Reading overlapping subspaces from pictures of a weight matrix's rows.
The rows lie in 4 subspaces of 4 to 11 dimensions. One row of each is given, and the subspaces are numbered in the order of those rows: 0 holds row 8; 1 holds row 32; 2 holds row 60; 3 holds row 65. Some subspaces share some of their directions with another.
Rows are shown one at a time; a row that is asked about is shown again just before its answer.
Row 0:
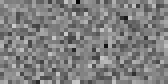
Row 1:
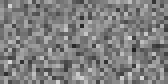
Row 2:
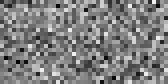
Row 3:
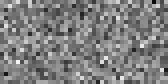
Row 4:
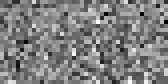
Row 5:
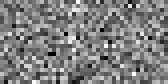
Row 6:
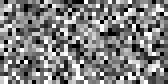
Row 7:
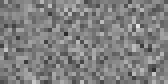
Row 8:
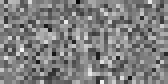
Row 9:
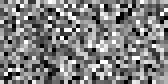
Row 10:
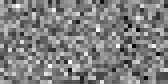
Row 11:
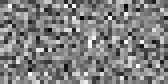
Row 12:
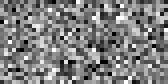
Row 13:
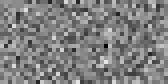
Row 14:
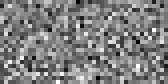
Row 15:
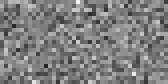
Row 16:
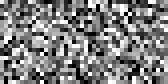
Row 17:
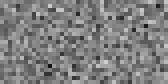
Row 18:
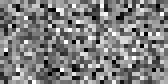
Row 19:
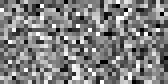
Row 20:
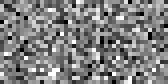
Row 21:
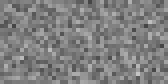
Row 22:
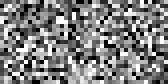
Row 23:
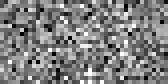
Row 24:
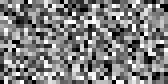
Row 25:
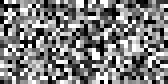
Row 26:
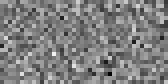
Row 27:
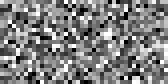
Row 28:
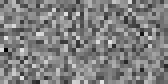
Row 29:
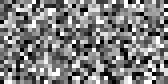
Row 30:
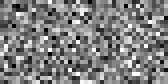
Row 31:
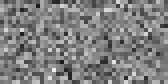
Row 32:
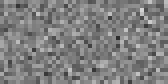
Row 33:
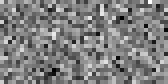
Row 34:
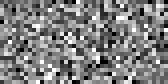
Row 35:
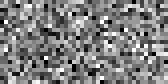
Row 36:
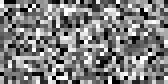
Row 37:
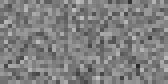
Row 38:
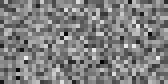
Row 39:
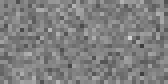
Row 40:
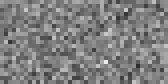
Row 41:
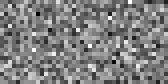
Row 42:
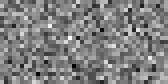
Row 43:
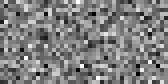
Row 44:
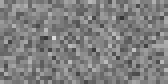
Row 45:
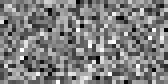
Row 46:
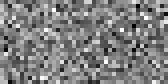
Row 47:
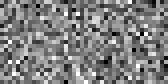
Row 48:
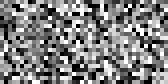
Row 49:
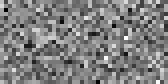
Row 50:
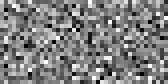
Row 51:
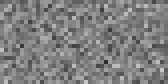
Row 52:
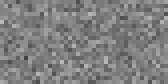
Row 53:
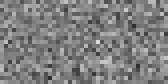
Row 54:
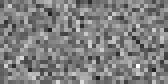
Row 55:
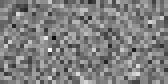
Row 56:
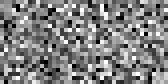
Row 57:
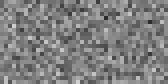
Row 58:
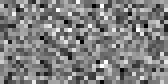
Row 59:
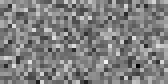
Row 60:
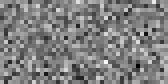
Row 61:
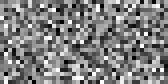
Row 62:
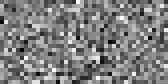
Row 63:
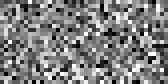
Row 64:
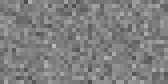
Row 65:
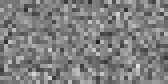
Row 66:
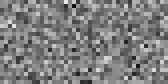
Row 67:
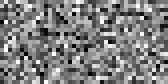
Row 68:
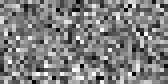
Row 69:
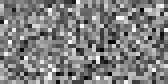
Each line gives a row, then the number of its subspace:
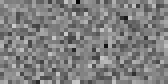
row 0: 1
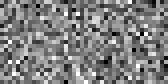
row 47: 3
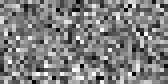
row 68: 3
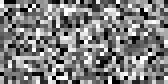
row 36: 1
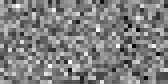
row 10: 1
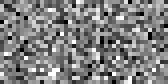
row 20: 0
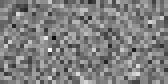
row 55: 1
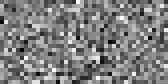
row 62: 2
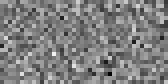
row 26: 0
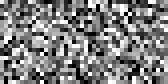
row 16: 0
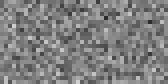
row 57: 1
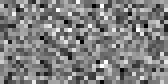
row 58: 0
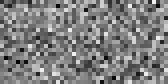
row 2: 0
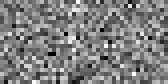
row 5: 1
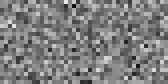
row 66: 3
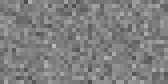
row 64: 3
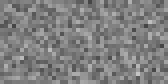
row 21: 1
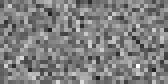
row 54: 2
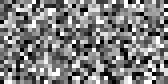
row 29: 0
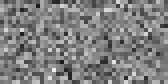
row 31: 1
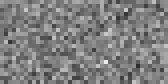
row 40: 3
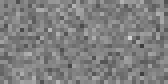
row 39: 0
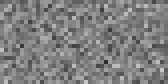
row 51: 3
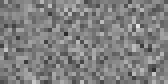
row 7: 2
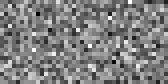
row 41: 1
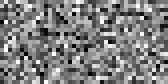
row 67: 0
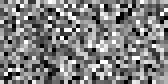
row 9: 1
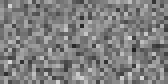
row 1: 0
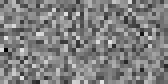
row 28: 3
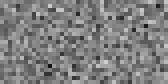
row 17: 1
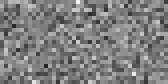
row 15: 0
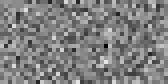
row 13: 1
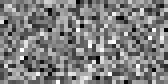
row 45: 2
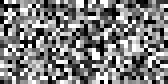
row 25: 1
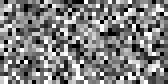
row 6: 2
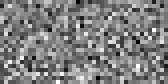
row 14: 2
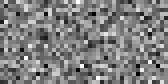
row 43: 0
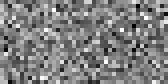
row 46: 0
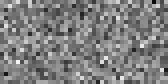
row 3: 0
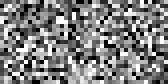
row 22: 0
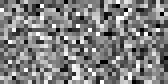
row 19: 3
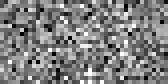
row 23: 0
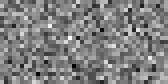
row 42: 0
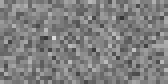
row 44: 1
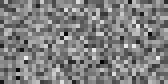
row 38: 2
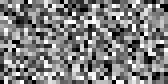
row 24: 3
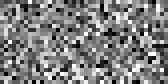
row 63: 1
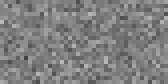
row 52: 0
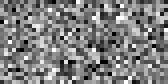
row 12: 1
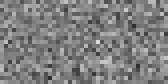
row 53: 3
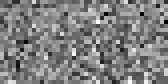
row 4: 0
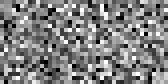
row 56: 3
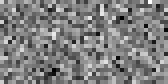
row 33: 0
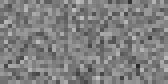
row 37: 3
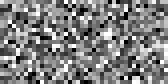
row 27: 3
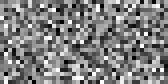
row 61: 0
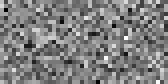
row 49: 0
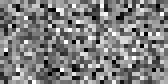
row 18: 0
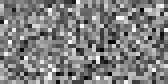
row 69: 2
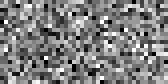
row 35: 0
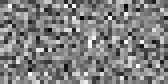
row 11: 1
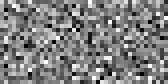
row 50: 0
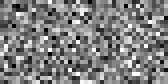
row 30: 1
